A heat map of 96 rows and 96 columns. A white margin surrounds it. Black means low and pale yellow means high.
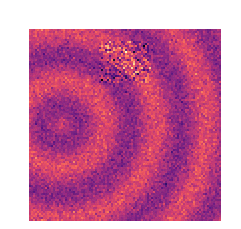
Rings: centred on the middle left. Roughest part: top middle. Odd patch: rougher, in the top middle. Slope: none. Average level on the scale: 50%.
